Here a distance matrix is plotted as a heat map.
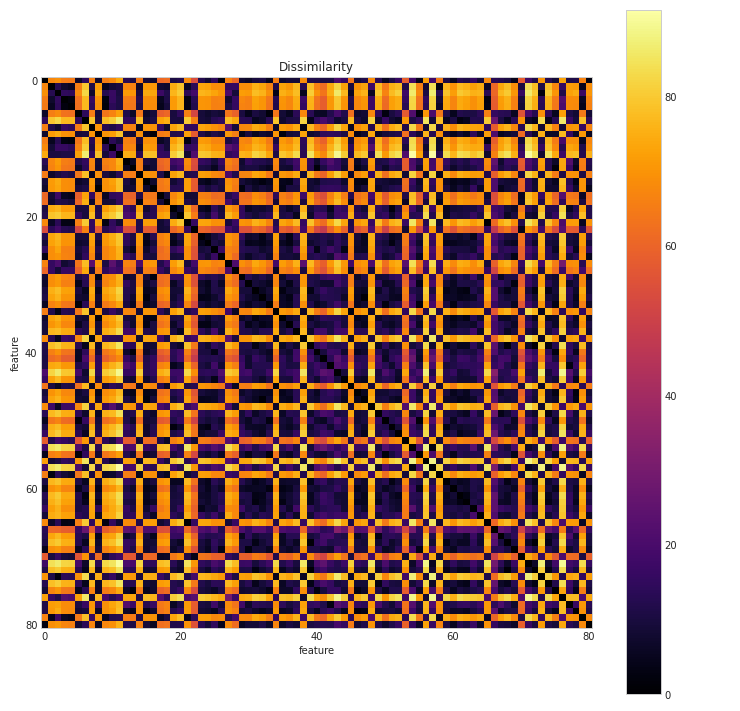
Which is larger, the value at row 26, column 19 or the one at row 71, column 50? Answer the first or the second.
the second
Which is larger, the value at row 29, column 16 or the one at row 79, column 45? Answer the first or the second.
the second
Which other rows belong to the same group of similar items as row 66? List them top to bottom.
0, 5, 6, 8, 12, 13, 15, 16, 19, 20, 23, 24, 25, 26, 29, 30, 31, 32, 33, 35, 36, 37, 39, 40, 41, 42, 43, 44, 46, 47, 49, 50, 51, 52, 54, 55, 57, 59, 60, 61, 62, 63, 64, 67, 68, 69, 71, 72, 74, 75, 77, 78, 80
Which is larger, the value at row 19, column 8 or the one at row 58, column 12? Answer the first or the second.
the second
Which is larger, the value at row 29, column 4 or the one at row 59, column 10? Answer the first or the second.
the second
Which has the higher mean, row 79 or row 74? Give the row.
79
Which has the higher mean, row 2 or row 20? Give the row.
2
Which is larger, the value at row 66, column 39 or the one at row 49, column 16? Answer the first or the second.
the first
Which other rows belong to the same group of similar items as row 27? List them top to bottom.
1, 2, 3, 4, 7, 9, 10, 11, 14, 17, 18, 21, 22, 28, 34, 38, 45, 48, 53, 56, 58, 65, 70, 73, 76, 79
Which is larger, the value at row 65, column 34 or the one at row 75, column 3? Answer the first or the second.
the second
